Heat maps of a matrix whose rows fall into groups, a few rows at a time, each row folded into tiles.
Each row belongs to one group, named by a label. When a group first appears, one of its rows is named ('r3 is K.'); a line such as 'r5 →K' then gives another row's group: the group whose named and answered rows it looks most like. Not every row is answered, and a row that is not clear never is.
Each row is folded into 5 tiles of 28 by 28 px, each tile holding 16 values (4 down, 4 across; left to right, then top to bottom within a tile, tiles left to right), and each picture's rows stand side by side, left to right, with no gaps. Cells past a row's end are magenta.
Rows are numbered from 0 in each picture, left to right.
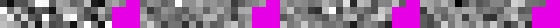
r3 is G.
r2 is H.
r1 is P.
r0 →P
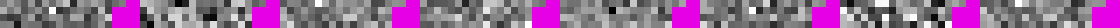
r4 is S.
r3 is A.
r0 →H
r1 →G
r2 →P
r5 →H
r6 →P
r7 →P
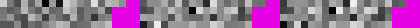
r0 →A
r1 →S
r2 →S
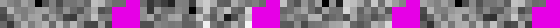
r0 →G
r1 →A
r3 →G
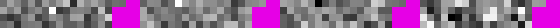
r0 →H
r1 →P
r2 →G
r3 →P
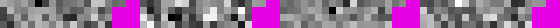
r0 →G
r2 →S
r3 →P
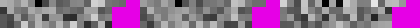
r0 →G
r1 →G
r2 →A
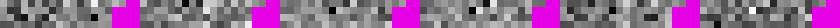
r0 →A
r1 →A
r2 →S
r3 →S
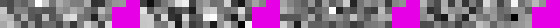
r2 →H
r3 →A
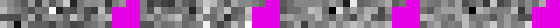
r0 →H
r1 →A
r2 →S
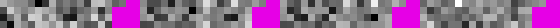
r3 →P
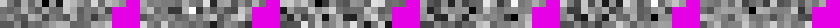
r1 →H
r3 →A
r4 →A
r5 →S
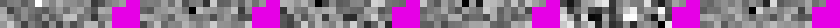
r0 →P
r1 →S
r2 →G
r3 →A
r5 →S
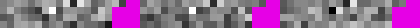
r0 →H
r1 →H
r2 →S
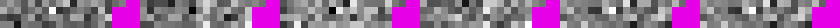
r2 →S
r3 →A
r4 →H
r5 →H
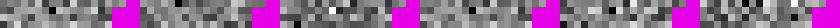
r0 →S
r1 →G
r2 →H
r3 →S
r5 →A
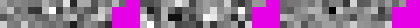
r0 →H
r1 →P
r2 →S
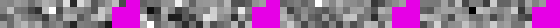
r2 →P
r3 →S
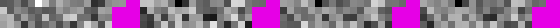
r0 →P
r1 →G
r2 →G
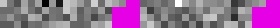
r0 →A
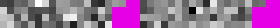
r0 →P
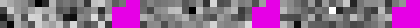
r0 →G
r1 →S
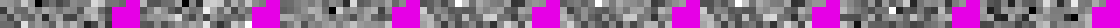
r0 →G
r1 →A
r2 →S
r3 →P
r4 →P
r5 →P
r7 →A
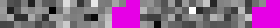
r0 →A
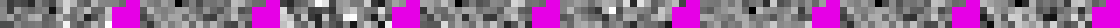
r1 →G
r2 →P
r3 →G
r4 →H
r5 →S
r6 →G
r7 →G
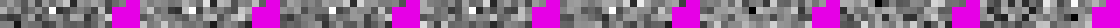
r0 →H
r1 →H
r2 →H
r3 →H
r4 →H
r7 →A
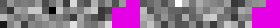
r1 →P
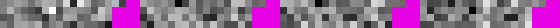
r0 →H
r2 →G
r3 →A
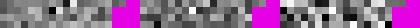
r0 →S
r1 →H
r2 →G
